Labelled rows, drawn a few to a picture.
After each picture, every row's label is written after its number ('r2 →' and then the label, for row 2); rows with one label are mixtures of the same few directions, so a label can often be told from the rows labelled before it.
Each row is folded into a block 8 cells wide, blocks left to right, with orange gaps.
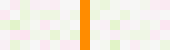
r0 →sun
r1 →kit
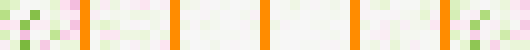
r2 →kit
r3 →sun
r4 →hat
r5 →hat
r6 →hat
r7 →kit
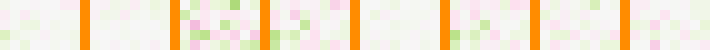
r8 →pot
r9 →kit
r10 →sun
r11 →pot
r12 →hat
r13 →pot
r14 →sun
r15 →kit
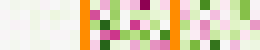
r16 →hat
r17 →sun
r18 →hat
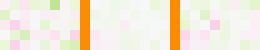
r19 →sun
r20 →pot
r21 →pot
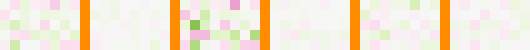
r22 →sun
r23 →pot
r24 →sun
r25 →sun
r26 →sun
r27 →kit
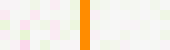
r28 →kit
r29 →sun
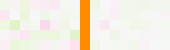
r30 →sun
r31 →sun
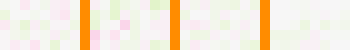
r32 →hat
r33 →pot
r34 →sun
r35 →pot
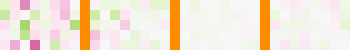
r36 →hat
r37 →pot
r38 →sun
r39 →hat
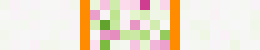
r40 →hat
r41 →sun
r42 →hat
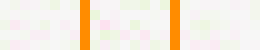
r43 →sun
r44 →sun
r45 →hat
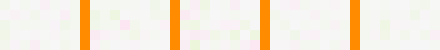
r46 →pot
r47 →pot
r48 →sun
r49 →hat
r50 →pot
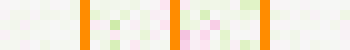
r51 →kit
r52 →kit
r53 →pot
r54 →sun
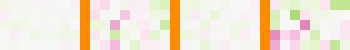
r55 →sun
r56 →kit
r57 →kit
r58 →pot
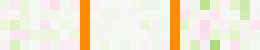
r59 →sun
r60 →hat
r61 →hat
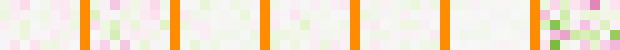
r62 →hat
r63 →hat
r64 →hat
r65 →pot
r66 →sun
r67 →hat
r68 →sun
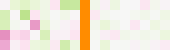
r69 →pot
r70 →sun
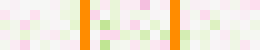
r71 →kit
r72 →sun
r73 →pot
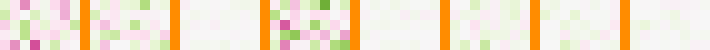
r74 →hat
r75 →sun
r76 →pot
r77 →sun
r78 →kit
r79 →hat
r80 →kit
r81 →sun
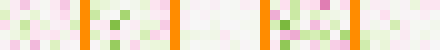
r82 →hat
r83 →kit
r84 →pot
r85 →sun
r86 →pot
